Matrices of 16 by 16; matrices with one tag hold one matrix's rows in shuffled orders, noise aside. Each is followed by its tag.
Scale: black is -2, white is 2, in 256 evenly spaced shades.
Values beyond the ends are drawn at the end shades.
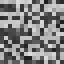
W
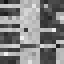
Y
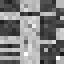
Y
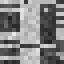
Y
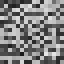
W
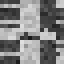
Y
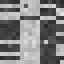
Y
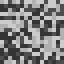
W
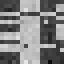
Y
